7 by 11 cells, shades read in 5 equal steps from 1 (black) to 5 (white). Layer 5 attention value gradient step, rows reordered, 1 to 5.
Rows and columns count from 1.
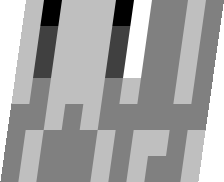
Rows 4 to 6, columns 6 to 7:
3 4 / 3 3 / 4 3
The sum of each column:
25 19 26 25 26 19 28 23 22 25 23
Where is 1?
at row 1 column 2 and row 1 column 6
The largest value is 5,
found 3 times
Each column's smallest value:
3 1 3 3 3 1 3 3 3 3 3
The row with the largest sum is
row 4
